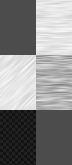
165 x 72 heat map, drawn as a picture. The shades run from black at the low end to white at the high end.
The table splits into 3 rows of 2 panels. Panel 1,1: low, flat. Panel 1,2: very high, streaked across, faint in contrast. Panel 2,1: very high, slanting up to the right, faint in contrast. Panel 2,2: high, streaked across. Panel 3,1: very low, checkered, faint in contrast. Panel 3,2: low, flat.
